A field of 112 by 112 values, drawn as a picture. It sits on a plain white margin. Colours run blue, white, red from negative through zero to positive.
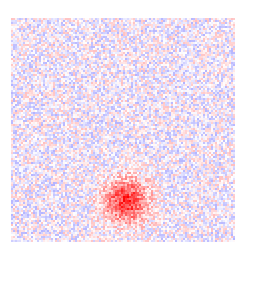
Ninth with the highest average: bottom middle. Average level on the scale: 50%. Mirror symmetry: none. Stripes: none. Odd rows or columns: none. Bumps: one, in the bottom middle.
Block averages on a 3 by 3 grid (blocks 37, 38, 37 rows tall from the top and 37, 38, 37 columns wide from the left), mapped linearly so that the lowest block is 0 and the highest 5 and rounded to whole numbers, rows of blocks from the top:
0 0 0 | 0 0 0 | 0 5 0
